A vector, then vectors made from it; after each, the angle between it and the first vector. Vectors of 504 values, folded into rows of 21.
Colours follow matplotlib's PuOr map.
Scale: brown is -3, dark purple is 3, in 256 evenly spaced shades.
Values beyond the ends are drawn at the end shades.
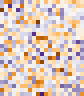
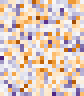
partly aligned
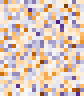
orthogonal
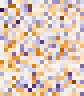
partly opposed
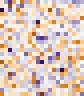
nearly opposite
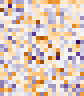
nearly parallel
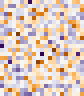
partly aligned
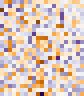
nearly parallel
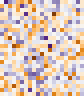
partly opposed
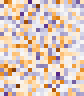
orthogonal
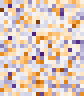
nearly parallel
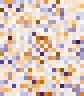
nearly parallel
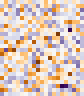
partly aligned
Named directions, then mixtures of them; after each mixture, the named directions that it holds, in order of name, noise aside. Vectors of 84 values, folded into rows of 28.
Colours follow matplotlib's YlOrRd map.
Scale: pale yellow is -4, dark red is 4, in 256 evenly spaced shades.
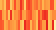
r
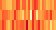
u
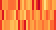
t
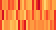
t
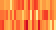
r, u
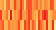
r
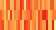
r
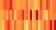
r, u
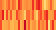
r, t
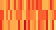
r, t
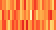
r, u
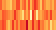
u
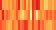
t, u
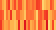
r, t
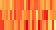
r, u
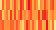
r, t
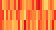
r, t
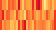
t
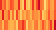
r, t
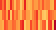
r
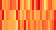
t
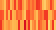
r, t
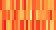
r, u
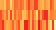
r, u
